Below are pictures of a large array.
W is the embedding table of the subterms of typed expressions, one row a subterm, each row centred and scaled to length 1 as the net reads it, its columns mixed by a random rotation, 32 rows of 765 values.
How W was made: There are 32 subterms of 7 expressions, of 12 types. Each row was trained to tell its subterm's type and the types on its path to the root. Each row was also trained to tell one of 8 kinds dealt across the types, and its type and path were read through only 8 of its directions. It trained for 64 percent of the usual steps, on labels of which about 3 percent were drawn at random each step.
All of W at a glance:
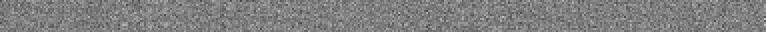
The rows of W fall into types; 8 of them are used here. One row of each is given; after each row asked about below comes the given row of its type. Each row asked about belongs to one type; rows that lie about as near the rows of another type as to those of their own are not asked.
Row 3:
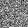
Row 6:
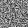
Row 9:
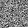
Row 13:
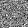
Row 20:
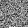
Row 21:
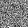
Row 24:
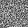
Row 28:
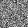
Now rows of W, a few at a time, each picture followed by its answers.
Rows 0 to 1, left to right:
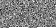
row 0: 13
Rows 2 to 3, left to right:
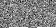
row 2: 24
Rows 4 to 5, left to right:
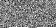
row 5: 28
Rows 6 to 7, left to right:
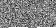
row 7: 3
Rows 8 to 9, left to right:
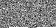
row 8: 20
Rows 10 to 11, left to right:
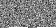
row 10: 24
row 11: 9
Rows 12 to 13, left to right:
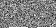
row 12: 24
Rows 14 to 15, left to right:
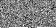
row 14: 28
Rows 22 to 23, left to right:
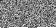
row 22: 28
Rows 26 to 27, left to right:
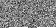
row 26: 9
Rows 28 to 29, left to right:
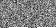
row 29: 20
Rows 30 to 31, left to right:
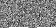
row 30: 9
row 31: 21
